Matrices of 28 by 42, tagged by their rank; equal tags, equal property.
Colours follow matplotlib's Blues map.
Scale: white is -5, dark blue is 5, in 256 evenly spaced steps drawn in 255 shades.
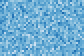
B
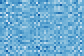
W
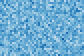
B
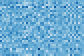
W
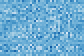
W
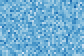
B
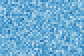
B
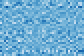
W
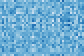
W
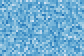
B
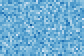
B
